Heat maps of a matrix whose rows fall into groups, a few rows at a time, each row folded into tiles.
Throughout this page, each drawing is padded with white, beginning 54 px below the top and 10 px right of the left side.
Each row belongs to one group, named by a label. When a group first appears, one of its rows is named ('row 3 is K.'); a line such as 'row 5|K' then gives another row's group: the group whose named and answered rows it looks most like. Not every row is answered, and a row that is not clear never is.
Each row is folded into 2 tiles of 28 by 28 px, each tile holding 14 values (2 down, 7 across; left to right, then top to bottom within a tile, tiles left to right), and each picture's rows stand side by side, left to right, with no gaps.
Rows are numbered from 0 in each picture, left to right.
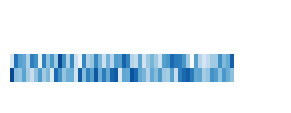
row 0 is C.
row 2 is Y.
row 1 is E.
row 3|Y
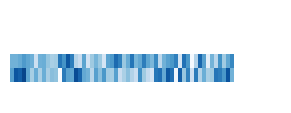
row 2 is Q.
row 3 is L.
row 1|Y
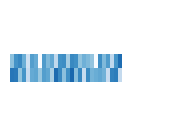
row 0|C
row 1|C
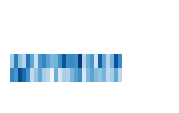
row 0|Y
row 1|C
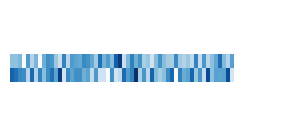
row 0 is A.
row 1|C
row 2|A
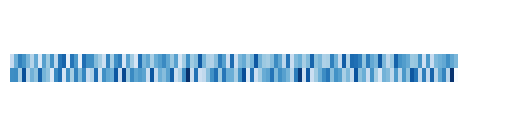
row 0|C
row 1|L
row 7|A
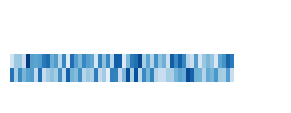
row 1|C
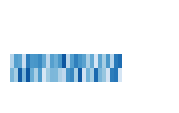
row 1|C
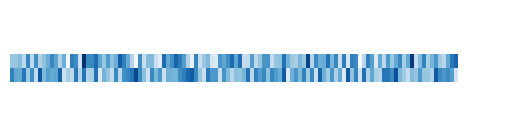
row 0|A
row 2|Y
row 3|Y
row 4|E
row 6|L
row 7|Q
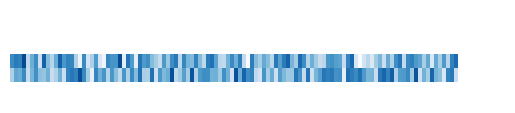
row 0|C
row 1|Y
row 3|E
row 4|Y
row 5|Q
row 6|Y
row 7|C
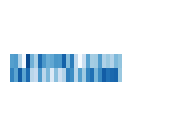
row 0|Y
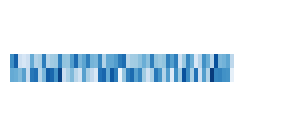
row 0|E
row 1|Q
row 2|Y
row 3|Q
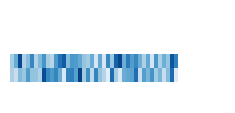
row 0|Q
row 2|C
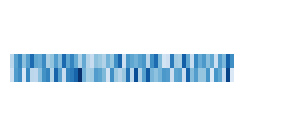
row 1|Y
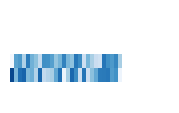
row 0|A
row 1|Q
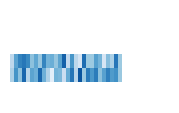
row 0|C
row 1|E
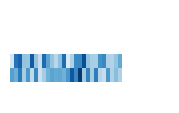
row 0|L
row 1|A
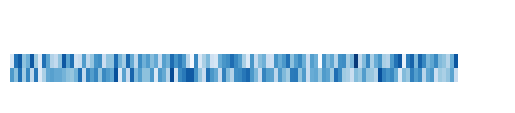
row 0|L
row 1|E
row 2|L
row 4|Y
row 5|C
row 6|Q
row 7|L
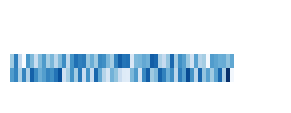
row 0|E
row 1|C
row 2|E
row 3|A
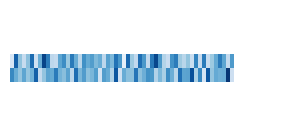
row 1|L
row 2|E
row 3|A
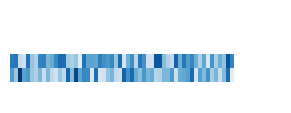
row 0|Y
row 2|A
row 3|C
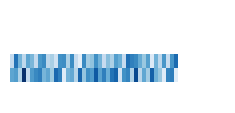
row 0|E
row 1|E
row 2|C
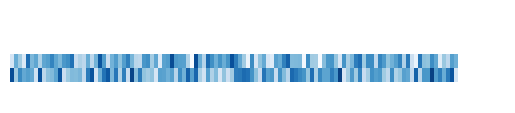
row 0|A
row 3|Y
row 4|Y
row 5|A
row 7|E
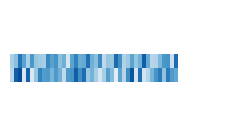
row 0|Q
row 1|L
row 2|Q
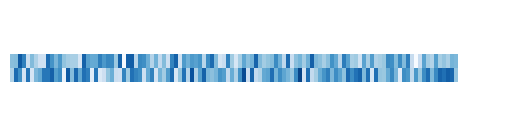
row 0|Q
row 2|L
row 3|E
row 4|Q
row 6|A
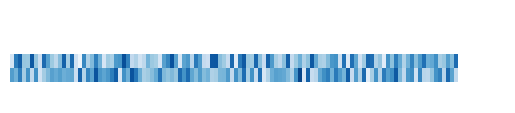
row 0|L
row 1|E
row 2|Y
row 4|L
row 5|Q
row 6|L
